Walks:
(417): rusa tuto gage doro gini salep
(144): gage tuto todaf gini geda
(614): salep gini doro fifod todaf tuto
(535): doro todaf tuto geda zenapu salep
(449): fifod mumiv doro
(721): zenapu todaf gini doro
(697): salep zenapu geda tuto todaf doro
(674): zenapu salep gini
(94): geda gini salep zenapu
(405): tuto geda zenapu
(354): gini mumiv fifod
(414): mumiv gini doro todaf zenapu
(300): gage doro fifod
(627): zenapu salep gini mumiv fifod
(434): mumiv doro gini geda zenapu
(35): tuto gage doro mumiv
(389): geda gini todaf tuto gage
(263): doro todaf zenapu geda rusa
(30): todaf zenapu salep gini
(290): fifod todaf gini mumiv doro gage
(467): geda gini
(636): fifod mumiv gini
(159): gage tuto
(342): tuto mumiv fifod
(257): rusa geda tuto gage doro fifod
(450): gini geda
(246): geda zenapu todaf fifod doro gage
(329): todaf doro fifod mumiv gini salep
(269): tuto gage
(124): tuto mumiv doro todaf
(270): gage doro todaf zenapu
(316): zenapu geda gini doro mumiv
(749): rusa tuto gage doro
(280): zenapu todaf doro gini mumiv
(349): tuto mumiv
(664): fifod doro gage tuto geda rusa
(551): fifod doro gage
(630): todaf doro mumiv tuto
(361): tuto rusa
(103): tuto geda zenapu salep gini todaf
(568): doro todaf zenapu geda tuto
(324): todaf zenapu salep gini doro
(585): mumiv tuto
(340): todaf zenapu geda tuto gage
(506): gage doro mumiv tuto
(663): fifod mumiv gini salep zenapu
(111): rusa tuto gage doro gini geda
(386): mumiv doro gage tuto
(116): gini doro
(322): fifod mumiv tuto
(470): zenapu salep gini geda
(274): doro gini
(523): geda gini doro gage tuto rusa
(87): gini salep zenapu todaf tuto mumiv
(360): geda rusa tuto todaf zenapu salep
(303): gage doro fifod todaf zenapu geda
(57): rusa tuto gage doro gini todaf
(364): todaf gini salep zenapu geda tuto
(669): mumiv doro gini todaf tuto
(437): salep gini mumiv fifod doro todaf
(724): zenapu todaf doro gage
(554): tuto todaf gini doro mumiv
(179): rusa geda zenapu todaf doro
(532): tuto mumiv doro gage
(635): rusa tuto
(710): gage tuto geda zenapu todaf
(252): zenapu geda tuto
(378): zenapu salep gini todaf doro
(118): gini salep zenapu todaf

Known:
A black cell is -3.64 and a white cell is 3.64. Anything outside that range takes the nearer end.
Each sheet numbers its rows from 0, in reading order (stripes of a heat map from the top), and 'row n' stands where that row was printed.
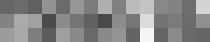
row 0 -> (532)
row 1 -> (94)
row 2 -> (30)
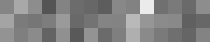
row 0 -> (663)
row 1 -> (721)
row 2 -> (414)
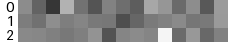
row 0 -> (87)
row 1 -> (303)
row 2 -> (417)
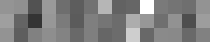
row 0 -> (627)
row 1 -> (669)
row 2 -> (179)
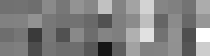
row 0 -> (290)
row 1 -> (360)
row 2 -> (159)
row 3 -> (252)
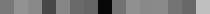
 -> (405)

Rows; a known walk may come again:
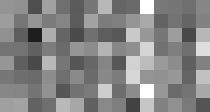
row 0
(627)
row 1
(118)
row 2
(630)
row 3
(389)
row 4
(449)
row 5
(749)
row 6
(300)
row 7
(467)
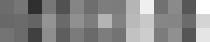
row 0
(159)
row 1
(532)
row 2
(386)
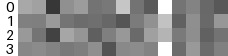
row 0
(636)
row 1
(360)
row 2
(280)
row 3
(417)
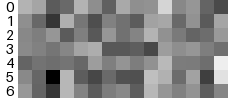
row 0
(274)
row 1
(87)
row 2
(270)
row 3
(450)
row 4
(340)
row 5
(585)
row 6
(554)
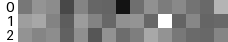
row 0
(405)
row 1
(30)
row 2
(414)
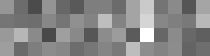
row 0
(614)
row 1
(290)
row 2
(674)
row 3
(378)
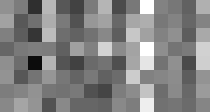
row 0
(342)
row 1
(437)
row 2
(35)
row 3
(551)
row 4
(322)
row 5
(697)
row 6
(535)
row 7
(663)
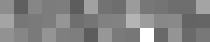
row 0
(710)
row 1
(721)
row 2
(329)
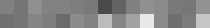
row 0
(303)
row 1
(246)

